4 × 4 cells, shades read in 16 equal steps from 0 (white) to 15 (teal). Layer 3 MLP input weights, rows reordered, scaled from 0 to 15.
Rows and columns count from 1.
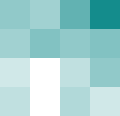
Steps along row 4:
down up down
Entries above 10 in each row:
1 0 0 0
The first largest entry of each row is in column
4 2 4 3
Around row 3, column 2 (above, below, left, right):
8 0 3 4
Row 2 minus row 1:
-1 2 -3 -7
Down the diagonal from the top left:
7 8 4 3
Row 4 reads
4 0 5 3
